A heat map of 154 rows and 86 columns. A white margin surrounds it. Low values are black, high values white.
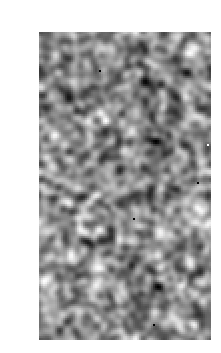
There is no overall slope. The values follow a bell shape. The texture is blotchy. Five lone cells stand out: one far higher and four far lower than their neighbours. There is no seam.
